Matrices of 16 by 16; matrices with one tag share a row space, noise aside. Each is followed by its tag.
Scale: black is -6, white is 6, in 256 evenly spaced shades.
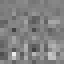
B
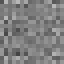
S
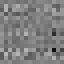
S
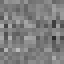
S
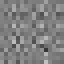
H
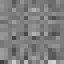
B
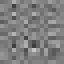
B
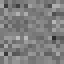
S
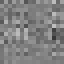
S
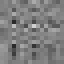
B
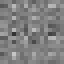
B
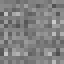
S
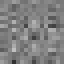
B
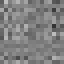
S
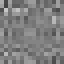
S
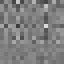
H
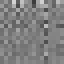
H
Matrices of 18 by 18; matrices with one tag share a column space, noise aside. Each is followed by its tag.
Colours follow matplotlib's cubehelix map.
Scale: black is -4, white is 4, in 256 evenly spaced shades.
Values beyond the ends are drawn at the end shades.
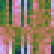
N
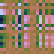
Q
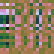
Q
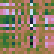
Q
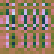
Q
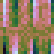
N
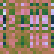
Q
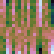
N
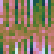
N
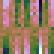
N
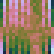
N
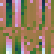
N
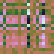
Q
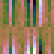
N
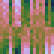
N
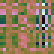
Q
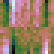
N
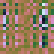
Q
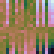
N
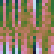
N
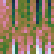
N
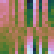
N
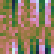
N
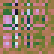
Q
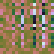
Q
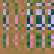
Q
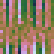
N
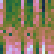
N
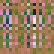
Q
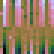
N
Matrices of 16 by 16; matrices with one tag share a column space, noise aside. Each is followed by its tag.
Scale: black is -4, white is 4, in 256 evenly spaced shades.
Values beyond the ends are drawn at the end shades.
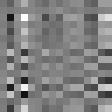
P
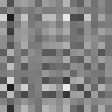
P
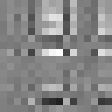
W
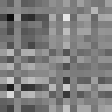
P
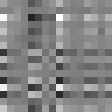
P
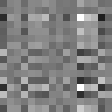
P
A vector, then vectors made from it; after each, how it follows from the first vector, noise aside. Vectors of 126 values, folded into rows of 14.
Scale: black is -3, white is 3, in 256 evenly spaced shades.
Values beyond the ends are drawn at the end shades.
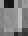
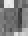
negated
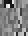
sign-scrambled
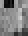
copied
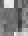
negated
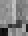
wrapped around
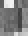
negated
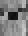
wrapped around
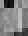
copied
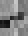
wrapped around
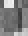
negated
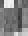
negated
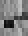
wrapped around
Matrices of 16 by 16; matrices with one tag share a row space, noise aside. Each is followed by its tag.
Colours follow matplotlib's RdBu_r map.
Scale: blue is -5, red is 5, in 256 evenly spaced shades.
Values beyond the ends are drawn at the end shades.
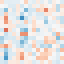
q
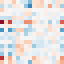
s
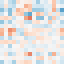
s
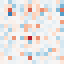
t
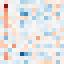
q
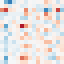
q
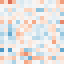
s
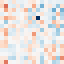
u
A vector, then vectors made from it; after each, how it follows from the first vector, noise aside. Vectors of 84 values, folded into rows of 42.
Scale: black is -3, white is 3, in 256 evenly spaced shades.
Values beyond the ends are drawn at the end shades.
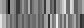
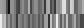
copied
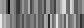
copied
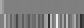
partly zeroed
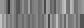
shrunk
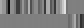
partly zeroed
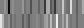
partly zeroed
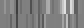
partly zeroed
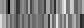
copied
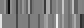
partly zeroed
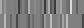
partly zeroed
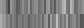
shrunk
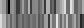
copied
